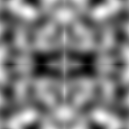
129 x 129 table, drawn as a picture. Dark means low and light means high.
Mirror symmetry: left to right and top to bottom. Grain: smooth. Average level on the scale: 50%. Slope: none. Lone odd cells: none. Seam: none.
